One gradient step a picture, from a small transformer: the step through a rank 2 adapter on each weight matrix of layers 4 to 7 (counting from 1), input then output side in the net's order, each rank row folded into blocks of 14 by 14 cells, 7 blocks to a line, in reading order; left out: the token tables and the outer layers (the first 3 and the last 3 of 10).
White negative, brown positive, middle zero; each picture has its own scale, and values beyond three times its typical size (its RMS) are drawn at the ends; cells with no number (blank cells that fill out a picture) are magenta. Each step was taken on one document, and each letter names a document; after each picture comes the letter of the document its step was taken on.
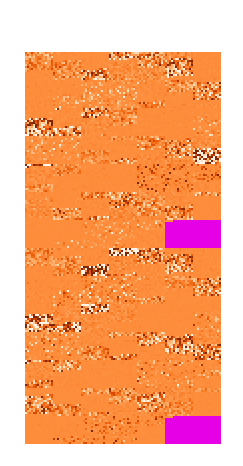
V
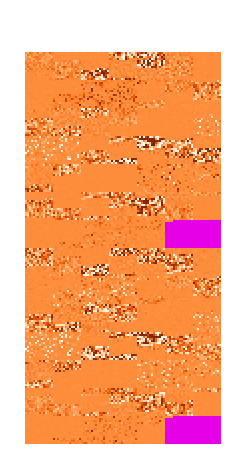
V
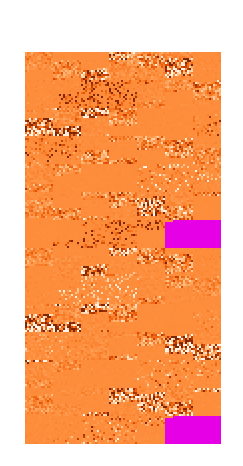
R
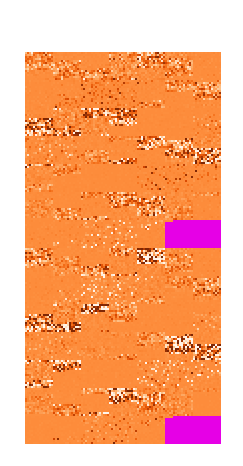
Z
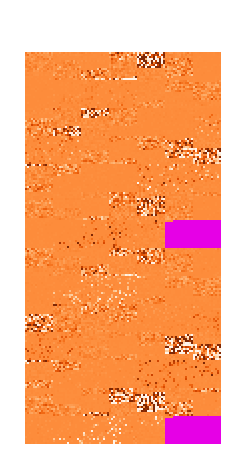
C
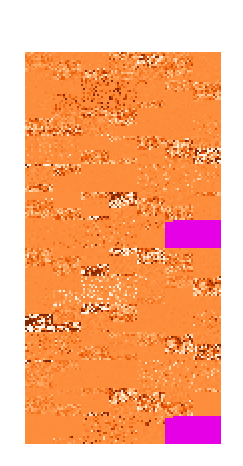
Z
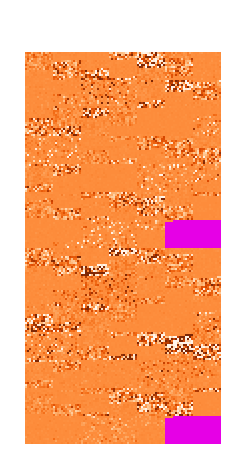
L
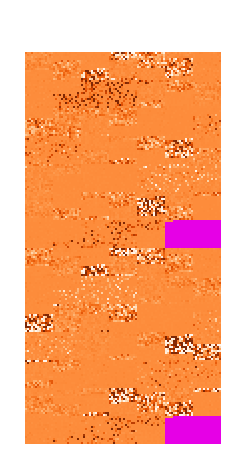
R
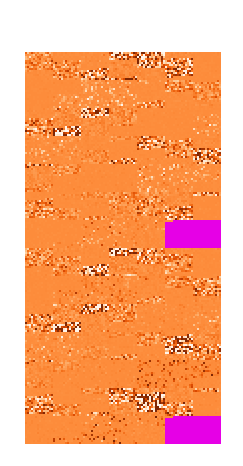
C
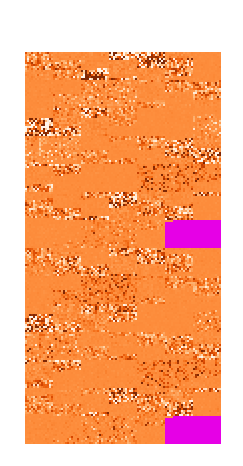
L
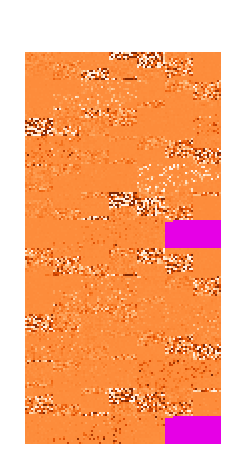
C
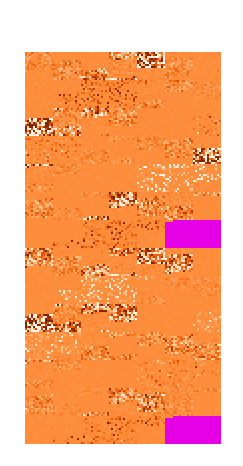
R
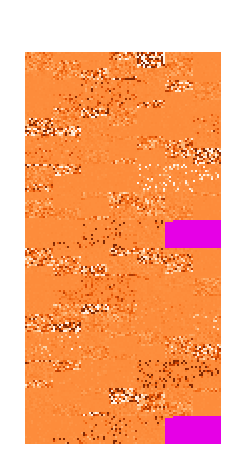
C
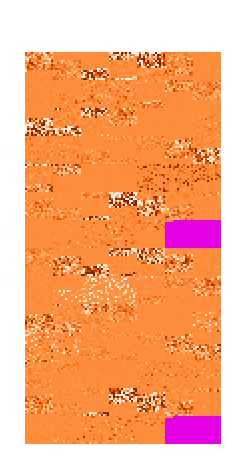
L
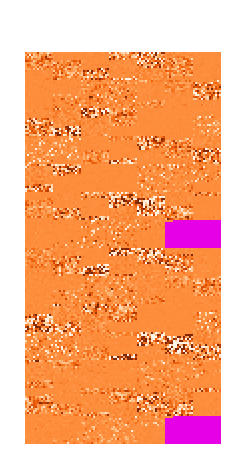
L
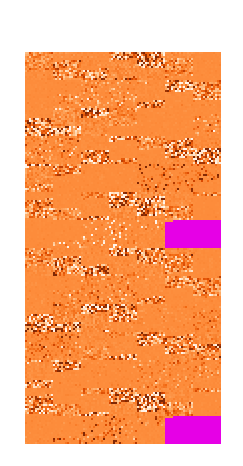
C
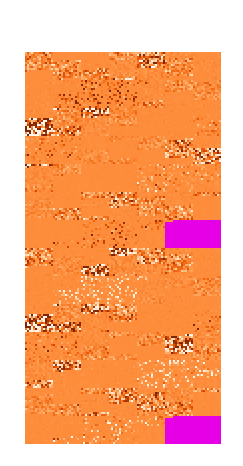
R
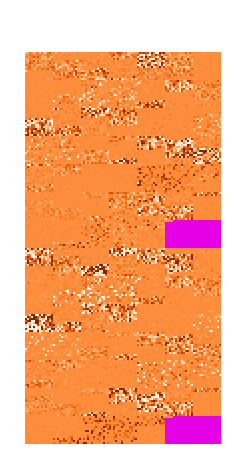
V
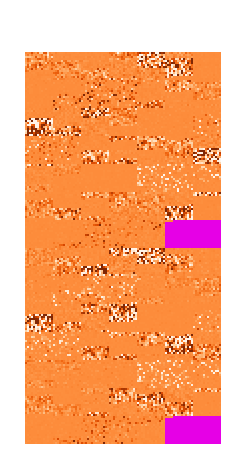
V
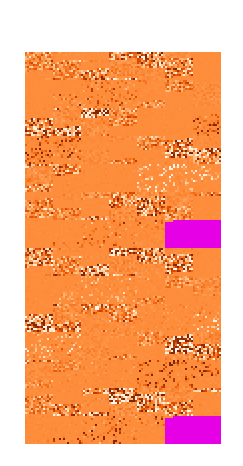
C
